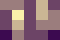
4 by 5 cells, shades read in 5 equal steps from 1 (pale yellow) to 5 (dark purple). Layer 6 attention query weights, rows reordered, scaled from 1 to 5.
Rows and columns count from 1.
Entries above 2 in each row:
4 3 4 5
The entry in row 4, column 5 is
5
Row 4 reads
5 3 4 4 5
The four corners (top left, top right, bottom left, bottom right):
3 4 5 5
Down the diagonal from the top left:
3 1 4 4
